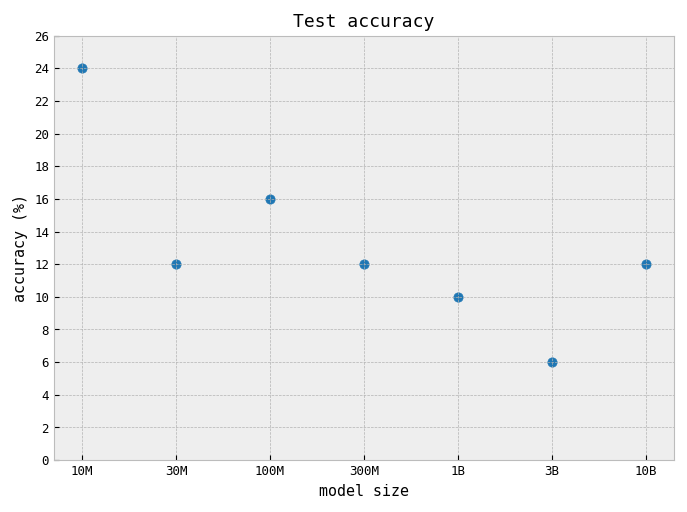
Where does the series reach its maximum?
10M
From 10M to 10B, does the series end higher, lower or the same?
lower
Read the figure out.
Title: Test accuracy
x-axis: model size, ticks 10M 30M 100M 300M 1B 3B 10B
y-axis: accuracy (%), ticks 0 2 4 6 8 10 12 14 16 18 20 22 24 26
Values:
24 12 16 12 10 6 12
